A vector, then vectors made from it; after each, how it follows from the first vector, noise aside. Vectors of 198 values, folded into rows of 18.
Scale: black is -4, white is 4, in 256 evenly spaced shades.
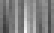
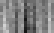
negated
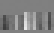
partly zeroed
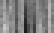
negated
